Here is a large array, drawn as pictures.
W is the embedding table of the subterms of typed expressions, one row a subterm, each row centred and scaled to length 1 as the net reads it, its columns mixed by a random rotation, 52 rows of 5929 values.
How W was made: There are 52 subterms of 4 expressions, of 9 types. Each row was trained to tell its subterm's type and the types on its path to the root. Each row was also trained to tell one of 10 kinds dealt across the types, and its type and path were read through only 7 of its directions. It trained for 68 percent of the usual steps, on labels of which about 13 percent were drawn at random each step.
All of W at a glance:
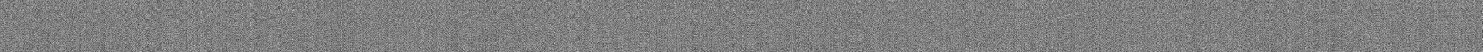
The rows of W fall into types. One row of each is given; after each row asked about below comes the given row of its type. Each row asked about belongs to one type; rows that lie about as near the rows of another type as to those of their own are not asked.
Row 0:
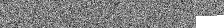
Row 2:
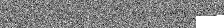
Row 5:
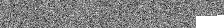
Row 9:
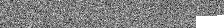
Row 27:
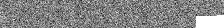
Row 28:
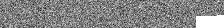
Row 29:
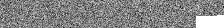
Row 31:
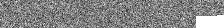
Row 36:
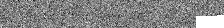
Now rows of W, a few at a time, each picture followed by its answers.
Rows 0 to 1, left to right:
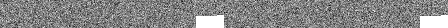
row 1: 36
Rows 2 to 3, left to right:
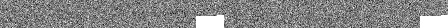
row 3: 31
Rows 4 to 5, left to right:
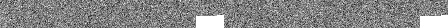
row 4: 27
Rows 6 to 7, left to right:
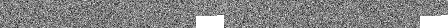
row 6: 0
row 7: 0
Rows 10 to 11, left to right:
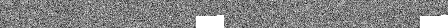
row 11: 2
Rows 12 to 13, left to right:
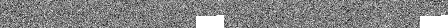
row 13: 28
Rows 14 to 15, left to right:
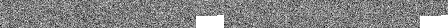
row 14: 31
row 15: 9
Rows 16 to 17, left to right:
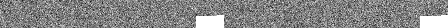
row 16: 27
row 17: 29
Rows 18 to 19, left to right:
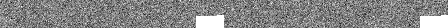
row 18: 27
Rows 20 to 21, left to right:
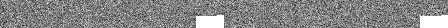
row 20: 2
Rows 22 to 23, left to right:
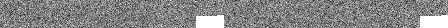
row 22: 31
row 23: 0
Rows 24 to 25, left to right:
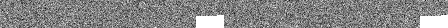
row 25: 31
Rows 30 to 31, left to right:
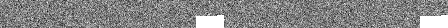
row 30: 36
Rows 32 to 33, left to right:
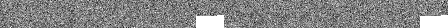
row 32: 9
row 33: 2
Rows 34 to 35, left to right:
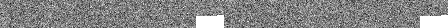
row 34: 31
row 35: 36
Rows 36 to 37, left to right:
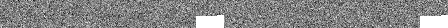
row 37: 0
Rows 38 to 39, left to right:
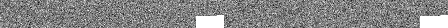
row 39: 29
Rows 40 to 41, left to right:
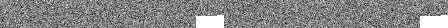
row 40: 36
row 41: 29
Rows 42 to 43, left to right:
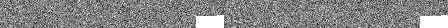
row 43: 9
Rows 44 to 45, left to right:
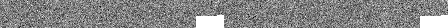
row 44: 2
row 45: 31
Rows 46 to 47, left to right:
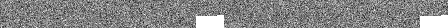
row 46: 36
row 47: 2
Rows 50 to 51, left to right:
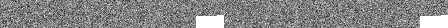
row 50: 36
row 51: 29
